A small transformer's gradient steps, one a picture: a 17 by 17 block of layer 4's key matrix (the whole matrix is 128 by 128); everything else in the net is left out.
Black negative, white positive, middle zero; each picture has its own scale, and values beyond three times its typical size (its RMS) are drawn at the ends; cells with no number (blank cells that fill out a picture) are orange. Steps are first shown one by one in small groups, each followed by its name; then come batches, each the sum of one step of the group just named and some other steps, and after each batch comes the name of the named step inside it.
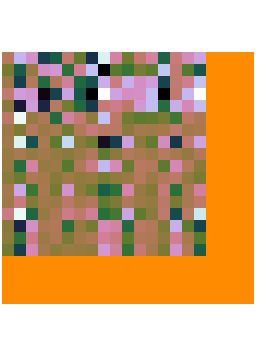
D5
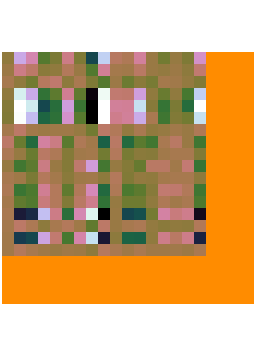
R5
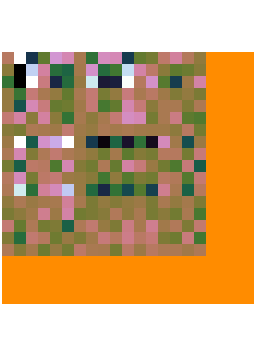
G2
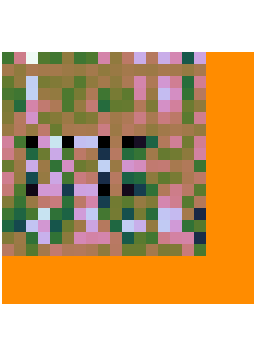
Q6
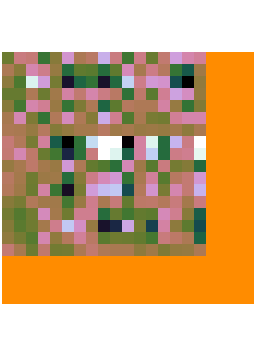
Q6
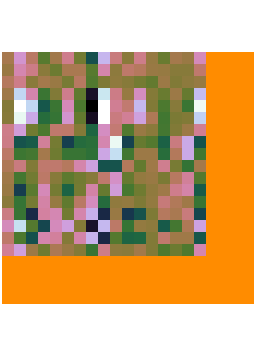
R5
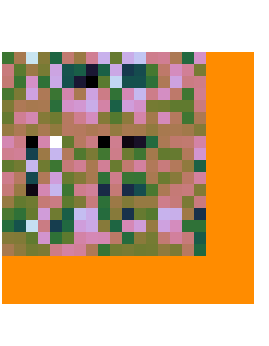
Q6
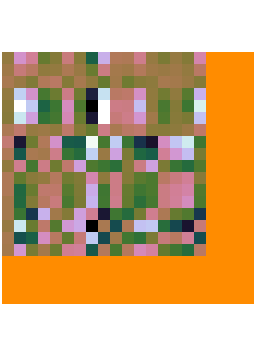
R5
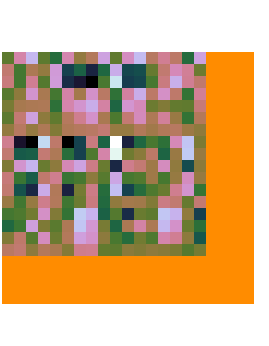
Q6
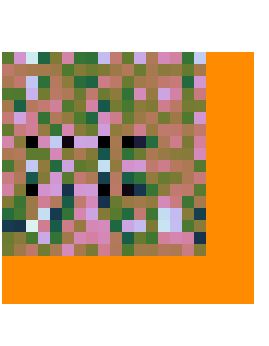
Q6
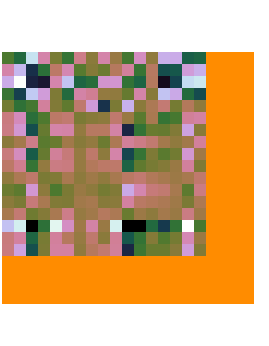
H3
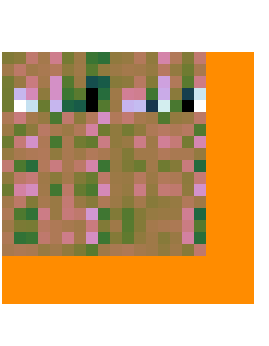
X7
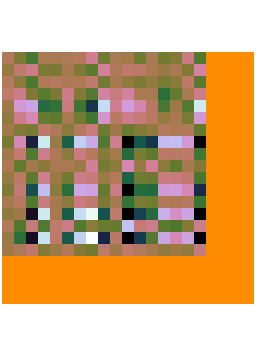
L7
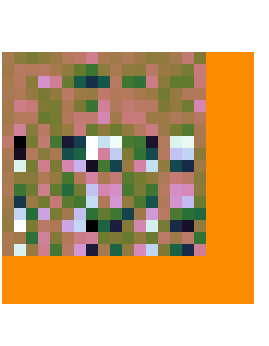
L7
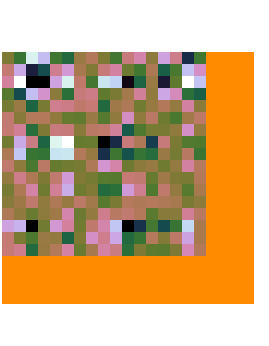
H3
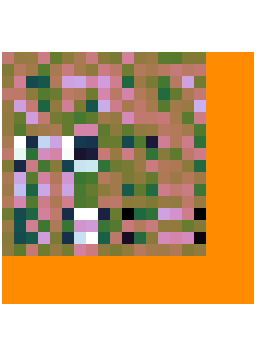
L7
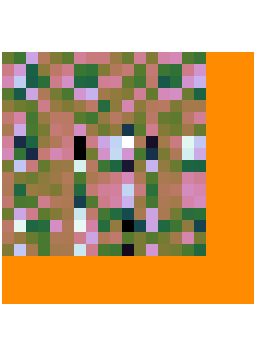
H3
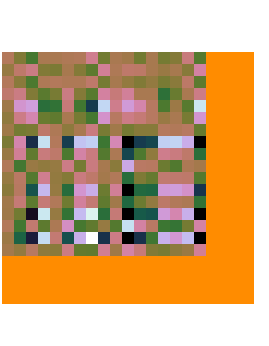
L7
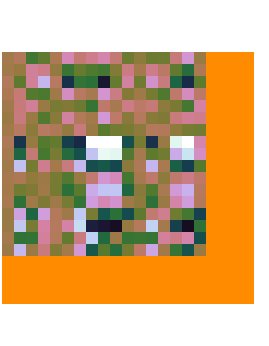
L7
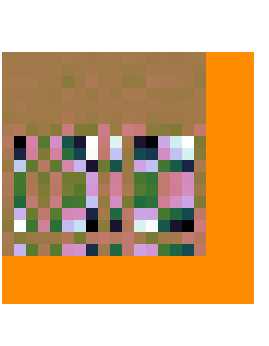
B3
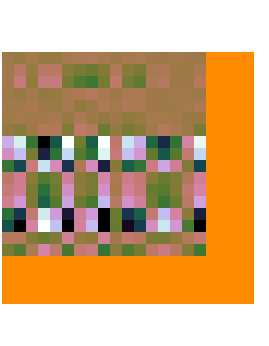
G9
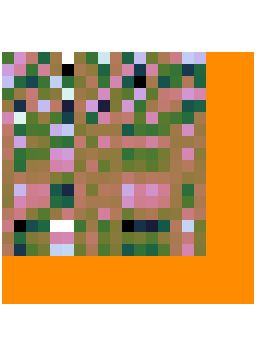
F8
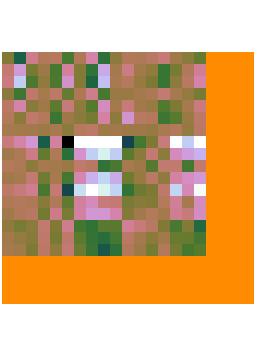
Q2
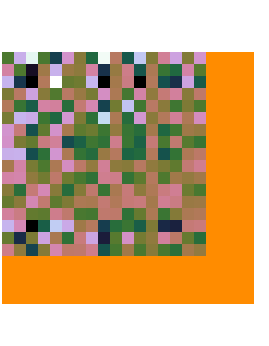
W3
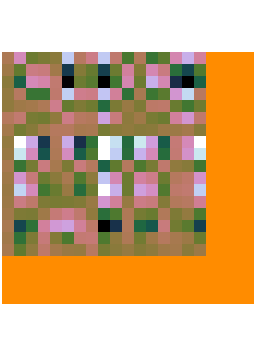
F8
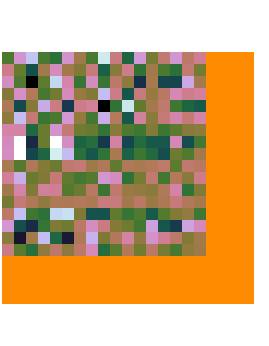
W3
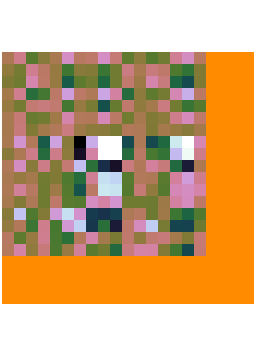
B3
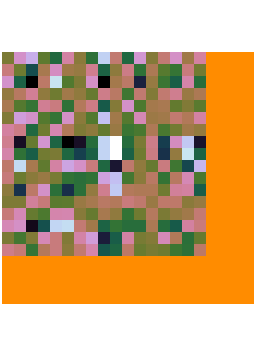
W3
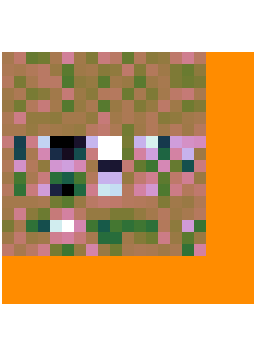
F8
